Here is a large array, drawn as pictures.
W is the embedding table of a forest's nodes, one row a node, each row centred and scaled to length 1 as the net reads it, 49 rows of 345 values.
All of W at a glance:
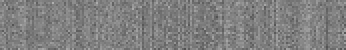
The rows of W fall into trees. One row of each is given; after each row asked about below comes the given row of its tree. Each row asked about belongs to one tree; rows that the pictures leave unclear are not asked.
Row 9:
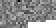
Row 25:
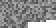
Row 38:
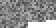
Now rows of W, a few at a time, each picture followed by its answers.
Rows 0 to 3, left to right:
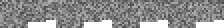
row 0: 25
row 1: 38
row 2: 38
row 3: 38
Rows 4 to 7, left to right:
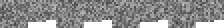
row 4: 9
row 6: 25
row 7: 25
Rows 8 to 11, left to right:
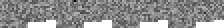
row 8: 25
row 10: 25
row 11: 38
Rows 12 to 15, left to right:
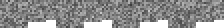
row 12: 25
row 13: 38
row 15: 25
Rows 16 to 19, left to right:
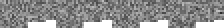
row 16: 38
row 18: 38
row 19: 25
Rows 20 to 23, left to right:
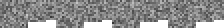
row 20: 9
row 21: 25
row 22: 25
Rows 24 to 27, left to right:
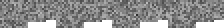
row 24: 25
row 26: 38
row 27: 25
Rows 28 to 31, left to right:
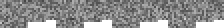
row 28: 38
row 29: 38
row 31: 38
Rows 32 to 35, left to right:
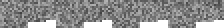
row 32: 25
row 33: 25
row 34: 38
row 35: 38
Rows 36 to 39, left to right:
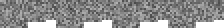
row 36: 38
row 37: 38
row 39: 38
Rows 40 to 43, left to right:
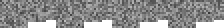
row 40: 25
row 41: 9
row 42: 38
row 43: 38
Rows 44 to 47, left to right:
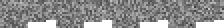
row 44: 25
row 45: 38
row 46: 38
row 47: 9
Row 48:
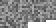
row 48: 25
